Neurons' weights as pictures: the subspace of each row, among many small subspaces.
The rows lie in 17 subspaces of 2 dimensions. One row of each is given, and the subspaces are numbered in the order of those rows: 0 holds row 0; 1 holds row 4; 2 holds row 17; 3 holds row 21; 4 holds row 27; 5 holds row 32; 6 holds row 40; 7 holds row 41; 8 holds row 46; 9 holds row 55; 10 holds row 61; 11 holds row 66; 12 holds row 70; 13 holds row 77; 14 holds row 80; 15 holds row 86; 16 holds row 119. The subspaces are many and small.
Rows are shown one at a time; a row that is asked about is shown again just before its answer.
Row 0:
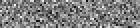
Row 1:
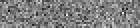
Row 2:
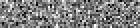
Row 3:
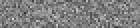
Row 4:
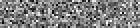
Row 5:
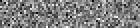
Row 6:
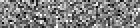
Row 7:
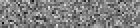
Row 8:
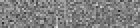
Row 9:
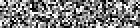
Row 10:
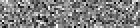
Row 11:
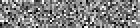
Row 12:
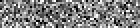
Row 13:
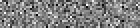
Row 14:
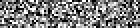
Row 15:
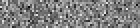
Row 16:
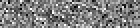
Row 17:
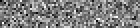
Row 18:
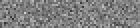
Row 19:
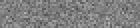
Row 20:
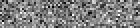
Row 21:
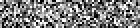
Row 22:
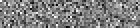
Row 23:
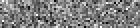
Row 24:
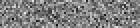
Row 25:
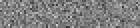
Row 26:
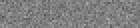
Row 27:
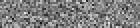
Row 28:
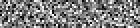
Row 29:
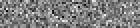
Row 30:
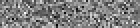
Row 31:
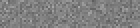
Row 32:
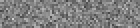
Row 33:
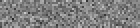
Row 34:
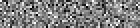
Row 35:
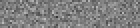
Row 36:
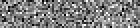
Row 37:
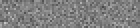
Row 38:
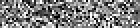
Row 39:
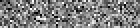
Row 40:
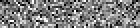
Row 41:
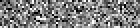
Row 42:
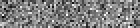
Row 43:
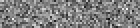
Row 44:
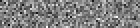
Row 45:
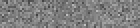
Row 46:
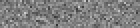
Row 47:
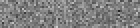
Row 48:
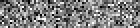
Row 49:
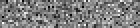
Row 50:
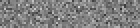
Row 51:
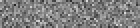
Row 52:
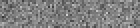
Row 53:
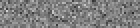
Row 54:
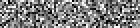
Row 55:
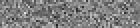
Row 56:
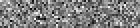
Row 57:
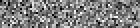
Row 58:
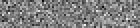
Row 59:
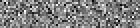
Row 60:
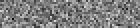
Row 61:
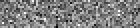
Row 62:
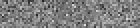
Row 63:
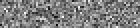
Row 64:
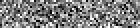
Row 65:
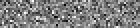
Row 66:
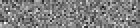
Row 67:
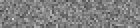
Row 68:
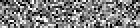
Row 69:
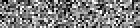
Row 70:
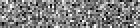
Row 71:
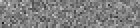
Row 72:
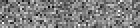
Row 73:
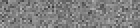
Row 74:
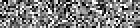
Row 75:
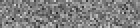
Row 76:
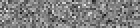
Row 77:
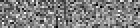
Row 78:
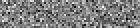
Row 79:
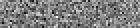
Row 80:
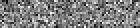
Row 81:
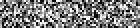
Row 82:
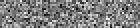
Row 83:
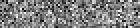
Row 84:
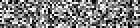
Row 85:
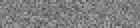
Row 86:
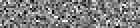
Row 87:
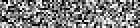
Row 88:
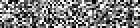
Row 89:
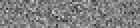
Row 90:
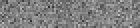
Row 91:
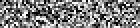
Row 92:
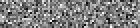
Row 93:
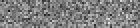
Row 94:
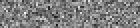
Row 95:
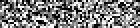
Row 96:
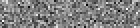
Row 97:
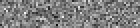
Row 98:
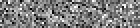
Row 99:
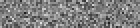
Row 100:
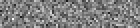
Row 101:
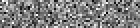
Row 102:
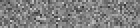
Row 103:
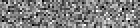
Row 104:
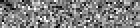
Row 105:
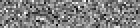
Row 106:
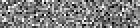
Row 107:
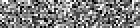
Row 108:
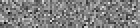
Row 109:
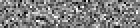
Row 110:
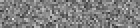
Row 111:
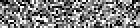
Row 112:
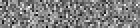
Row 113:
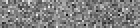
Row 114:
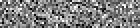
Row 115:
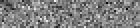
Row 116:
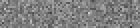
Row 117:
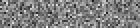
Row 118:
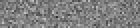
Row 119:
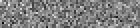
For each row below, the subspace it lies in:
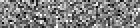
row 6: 10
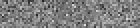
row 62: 9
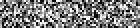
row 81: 3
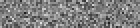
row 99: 4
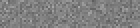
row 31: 15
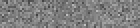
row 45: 9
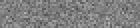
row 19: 4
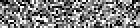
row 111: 6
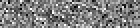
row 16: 13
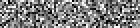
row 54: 8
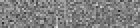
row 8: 13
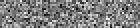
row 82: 4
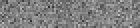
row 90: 15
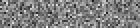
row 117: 2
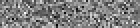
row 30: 9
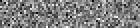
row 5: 2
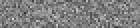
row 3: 9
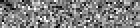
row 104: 16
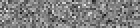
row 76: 10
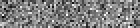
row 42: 12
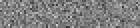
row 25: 14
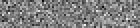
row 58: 0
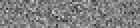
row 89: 10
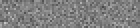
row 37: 11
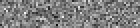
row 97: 12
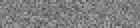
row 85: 4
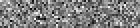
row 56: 7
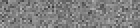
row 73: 15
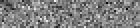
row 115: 16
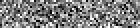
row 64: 0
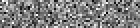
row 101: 2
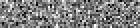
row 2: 12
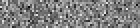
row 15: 16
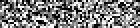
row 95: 8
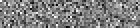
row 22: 14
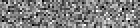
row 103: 0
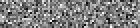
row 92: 11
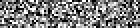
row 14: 1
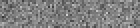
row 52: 12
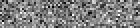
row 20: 10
